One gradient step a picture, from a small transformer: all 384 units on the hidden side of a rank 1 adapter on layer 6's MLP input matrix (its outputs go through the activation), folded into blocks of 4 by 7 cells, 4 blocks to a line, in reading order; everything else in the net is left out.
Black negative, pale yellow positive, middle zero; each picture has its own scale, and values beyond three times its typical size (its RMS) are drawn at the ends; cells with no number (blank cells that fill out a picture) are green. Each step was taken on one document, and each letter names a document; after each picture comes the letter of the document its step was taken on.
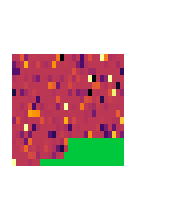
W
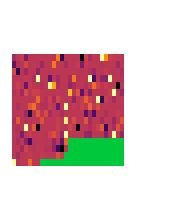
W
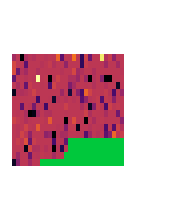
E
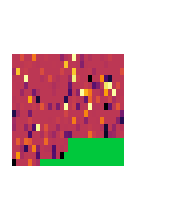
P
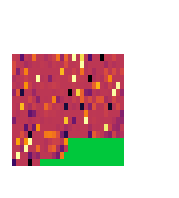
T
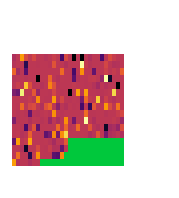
T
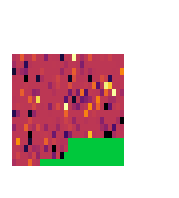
P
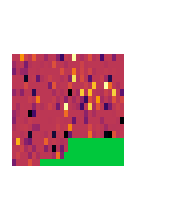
P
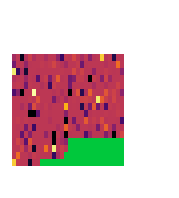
E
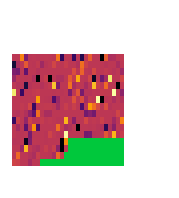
W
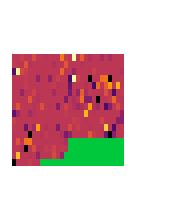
P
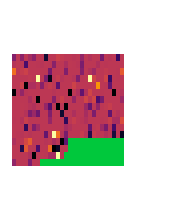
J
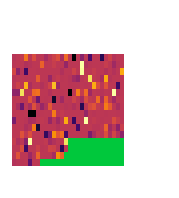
T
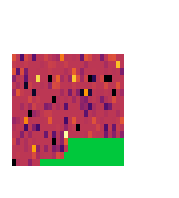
E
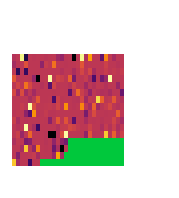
W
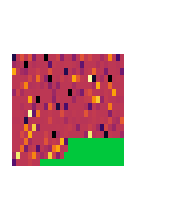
J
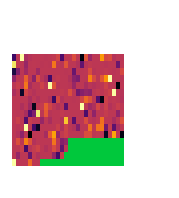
W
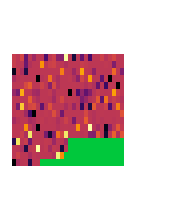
T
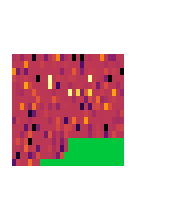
T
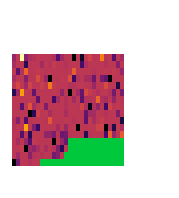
E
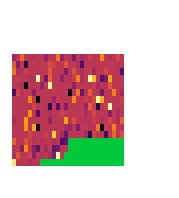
J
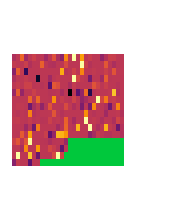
T
